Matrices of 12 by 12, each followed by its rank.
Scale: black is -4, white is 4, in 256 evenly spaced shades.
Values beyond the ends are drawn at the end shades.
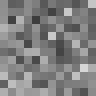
full rank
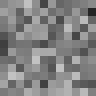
full rank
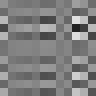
one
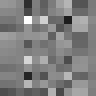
two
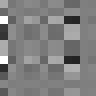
one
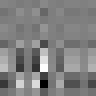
one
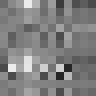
two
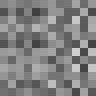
two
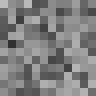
full rank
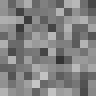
full rank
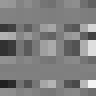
one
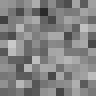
full rank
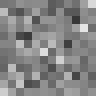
full rank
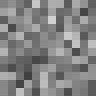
full rank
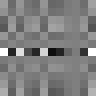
one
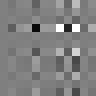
one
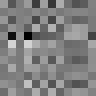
two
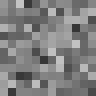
full rank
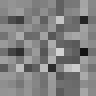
two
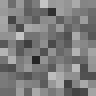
full rank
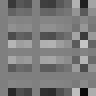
one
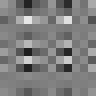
one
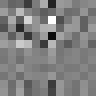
two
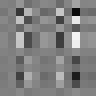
one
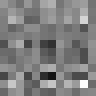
two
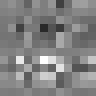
two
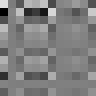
one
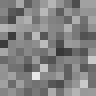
full rank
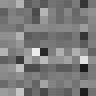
two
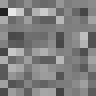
two
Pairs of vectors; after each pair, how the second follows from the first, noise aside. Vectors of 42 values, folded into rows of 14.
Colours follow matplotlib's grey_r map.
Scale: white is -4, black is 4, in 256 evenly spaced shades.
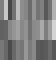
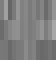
shrunk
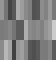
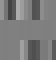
partly zeroed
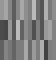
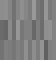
shrunk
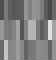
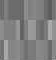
shrunk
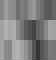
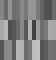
sign-scrambled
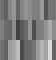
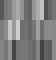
wrapped around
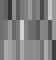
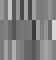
shuffled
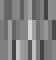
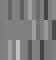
partly zeroed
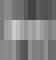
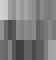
wrapped around
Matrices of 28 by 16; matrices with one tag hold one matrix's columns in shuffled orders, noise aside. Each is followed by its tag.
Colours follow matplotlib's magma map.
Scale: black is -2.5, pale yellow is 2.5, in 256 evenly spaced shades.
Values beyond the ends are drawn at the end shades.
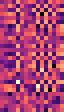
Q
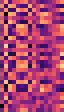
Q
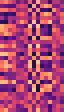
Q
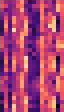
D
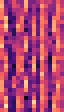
D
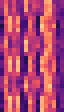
D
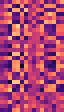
Q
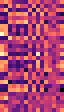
Q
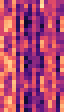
D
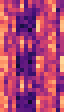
D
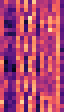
D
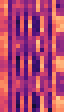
D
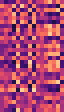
Q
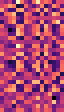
Q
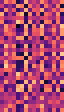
Q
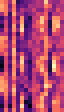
D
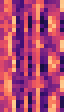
D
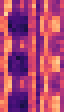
D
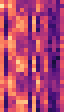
D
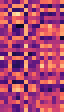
Q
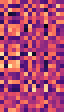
Q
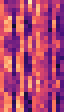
D
